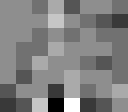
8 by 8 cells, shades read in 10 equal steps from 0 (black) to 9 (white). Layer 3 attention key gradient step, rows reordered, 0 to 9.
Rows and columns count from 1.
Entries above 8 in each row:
0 0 0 0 0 0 0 1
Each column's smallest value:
2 3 4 0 3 2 3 2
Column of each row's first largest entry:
4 4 1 4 3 5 5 5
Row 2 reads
5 5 5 7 5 4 3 2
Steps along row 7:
up same down up down up up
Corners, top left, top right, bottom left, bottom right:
5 4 2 5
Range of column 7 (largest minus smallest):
2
